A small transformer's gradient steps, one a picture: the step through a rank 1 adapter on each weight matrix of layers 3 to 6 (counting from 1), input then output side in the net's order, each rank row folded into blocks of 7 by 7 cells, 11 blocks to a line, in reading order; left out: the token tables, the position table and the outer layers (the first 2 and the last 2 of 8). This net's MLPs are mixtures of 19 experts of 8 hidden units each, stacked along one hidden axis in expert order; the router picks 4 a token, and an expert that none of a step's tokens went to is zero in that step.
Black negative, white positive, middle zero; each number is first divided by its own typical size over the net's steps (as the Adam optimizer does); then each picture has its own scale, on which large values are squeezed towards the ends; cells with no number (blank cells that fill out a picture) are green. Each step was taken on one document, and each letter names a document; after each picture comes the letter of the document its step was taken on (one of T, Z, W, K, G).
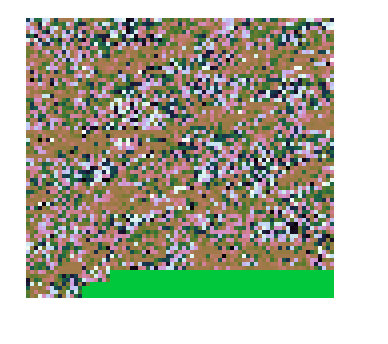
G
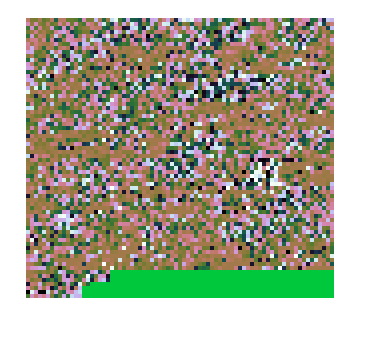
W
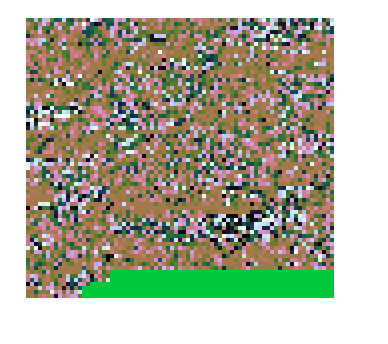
G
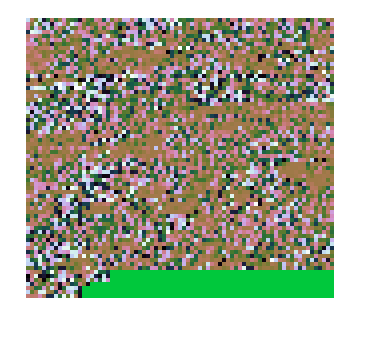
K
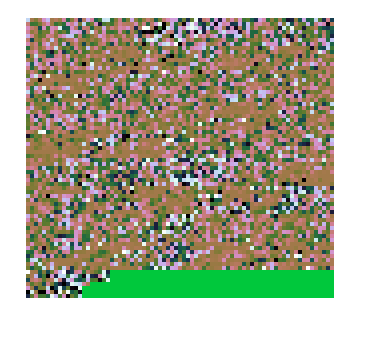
W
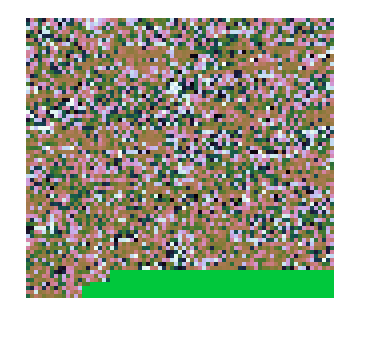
K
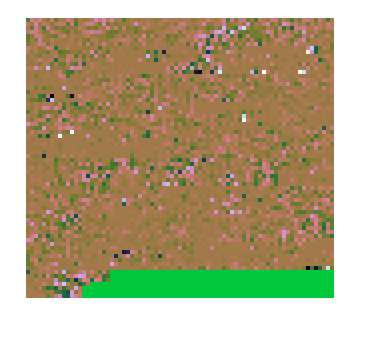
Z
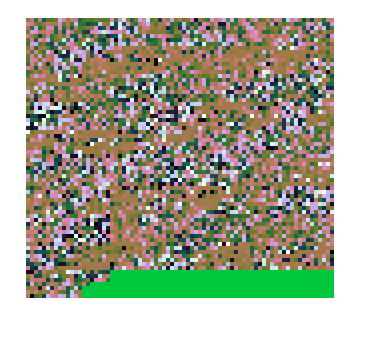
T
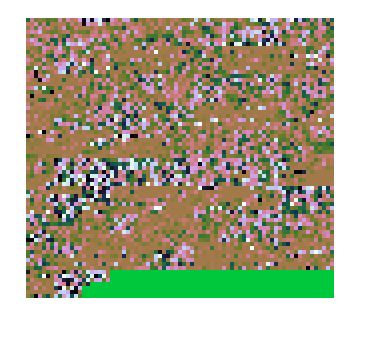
Z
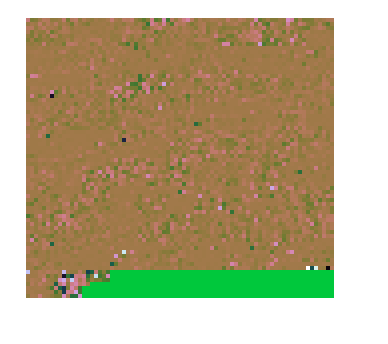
Z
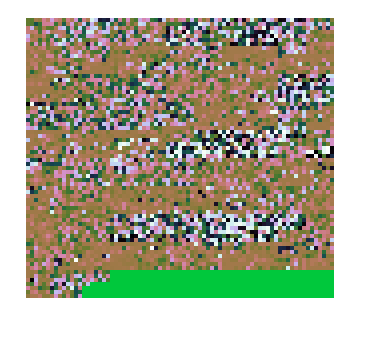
G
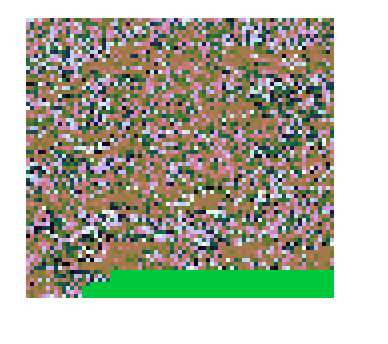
T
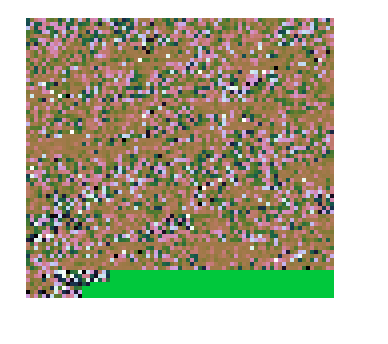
Z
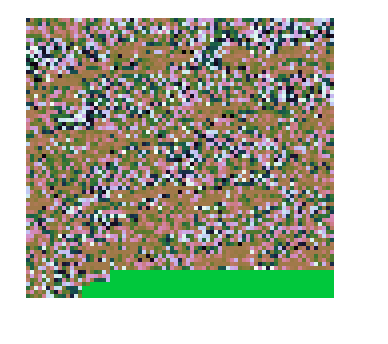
T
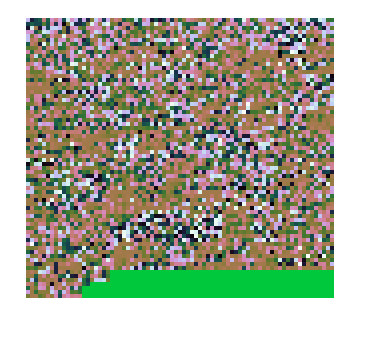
G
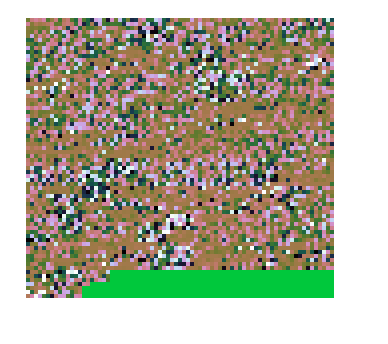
W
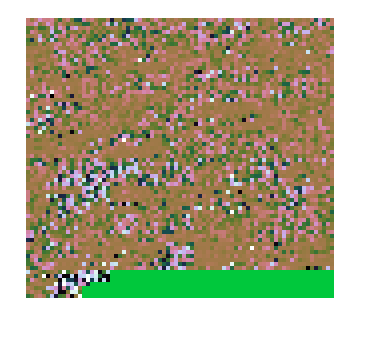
Z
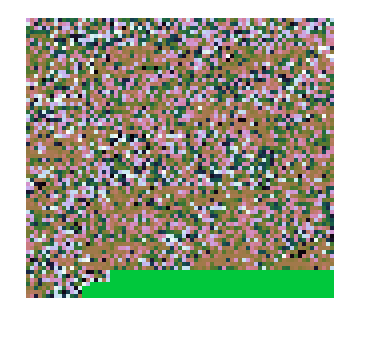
T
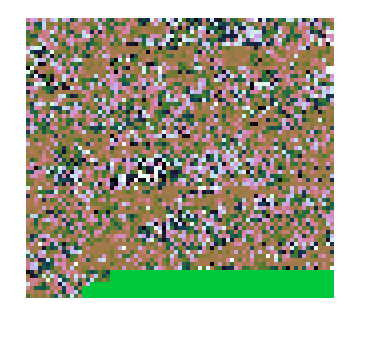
T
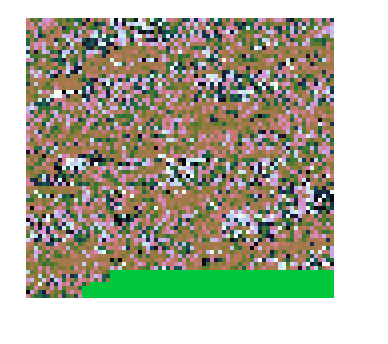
K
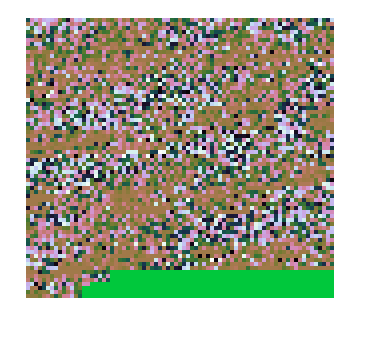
G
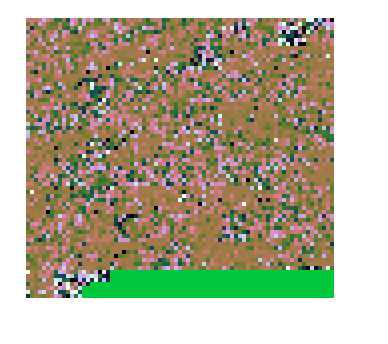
W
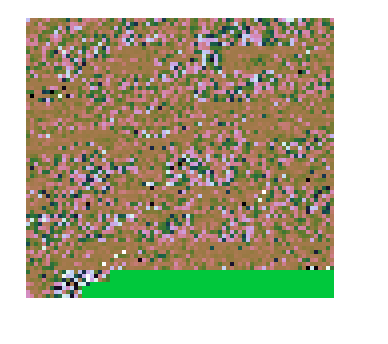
Z
